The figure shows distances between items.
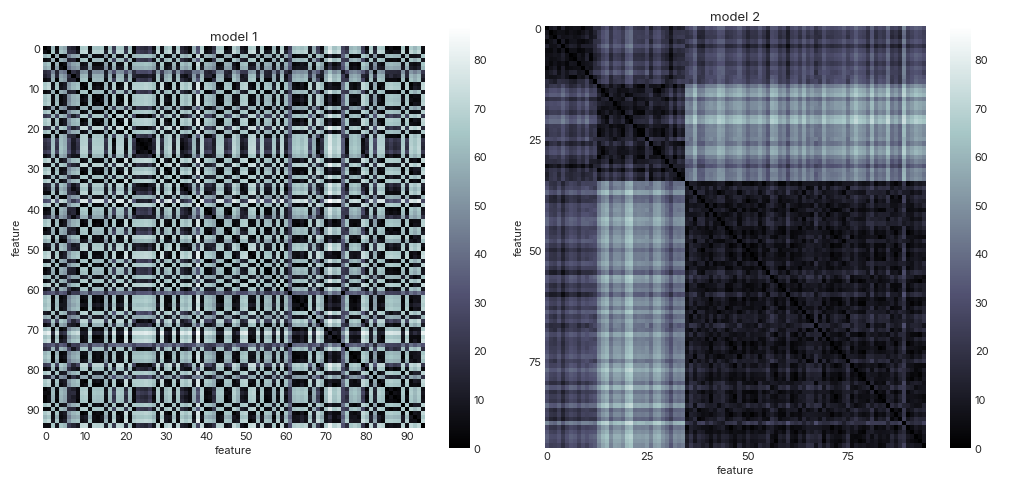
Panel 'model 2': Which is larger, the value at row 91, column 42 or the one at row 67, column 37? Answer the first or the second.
the second
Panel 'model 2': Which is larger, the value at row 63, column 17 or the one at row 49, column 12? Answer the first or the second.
the first
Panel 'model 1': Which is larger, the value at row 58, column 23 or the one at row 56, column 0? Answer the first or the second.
the first
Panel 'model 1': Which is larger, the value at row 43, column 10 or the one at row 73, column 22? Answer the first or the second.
the second
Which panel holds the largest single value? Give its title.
model 1
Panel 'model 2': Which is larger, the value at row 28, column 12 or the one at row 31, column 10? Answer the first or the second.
the first
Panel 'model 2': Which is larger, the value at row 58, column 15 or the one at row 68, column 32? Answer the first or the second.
the first
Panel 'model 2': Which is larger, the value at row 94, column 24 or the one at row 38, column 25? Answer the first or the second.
the first
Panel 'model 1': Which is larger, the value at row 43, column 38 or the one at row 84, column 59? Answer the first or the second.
the first
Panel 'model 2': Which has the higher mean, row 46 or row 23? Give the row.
23
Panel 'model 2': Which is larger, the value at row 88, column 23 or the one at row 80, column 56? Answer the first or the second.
the first
